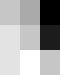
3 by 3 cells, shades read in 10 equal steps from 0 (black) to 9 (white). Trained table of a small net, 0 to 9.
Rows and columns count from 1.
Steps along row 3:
up down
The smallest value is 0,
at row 1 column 3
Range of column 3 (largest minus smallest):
7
